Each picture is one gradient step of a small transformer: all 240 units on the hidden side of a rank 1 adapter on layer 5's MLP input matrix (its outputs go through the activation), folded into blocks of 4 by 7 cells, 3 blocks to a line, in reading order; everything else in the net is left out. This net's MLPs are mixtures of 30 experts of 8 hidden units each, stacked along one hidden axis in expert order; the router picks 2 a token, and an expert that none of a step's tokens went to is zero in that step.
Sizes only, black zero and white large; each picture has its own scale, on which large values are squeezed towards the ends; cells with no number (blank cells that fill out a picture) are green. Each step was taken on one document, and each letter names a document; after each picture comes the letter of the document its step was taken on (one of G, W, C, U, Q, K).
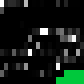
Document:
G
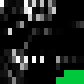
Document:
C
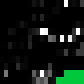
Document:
G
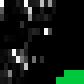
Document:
C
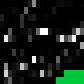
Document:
G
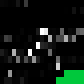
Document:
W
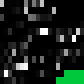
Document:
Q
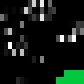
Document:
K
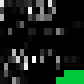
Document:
C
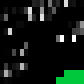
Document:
K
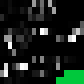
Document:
Q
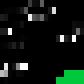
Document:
K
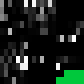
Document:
Q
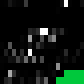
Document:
W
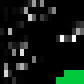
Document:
K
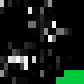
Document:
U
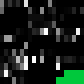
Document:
U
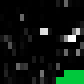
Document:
G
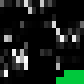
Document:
U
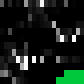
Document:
U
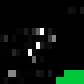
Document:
W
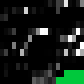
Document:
G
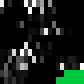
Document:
C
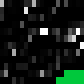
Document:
G
